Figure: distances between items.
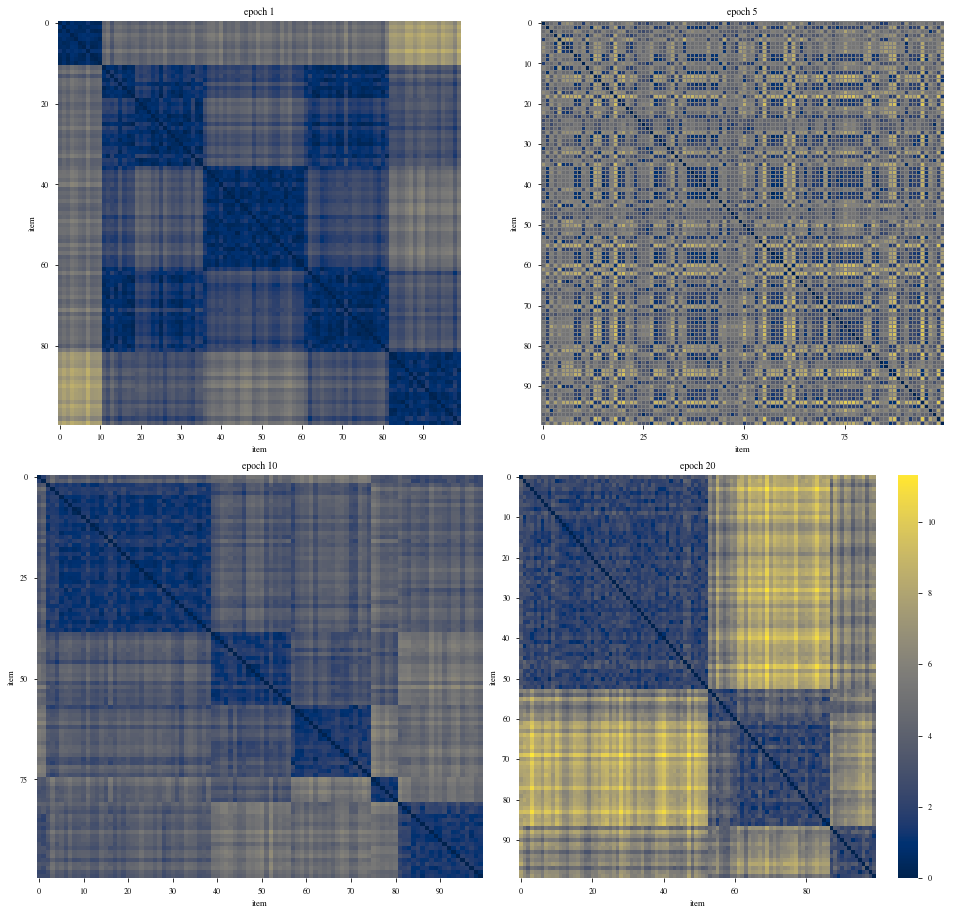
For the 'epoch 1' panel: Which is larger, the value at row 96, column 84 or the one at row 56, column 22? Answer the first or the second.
the second
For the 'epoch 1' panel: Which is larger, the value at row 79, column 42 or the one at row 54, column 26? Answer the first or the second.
the second
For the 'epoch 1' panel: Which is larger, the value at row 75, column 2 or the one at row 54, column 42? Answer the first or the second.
the first
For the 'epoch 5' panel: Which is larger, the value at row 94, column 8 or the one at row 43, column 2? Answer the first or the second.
the first
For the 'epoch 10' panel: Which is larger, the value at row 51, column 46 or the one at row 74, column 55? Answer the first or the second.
the second
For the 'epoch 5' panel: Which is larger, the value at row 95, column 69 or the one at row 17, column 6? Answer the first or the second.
the second
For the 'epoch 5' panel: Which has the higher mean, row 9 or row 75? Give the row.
75
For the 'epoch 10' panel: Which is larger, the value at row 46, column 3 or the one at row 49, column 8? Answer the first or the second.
the second
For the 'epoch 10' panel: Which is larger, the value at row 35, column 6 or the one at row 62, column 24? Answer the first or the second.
the second
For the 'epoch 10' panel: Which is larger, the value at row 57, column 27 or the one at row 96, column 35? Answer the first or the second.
the second
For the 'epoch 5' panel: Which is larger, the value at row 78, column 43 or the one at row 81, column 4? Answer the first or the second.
the second
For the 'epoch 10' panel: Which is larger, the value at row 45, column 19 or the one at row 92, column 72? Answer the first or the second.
the second
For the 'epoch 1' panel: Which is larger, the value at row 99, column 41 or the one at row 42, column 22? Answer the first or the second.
the first
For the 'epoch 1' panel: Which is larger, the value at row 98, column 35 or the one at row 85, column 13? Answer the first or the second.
the second
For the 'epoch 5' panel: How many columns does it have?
100
